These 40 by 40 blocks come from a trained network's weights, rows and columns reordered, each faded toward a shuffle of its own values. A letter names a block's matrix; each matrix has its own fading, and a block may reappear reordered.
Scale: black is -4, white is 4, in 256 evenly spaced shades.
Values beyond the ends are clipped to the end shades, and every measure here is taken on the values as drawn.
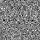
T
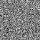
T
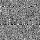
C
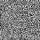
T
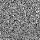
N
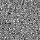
C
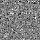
C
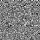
T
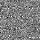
T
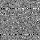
C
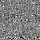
C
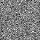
N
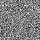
C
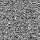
T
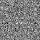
T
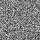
N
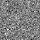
C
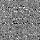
C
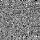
T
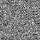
C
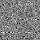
C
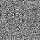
T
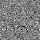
C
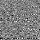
C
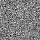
N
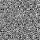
T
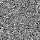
N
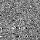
C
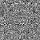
T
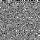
C
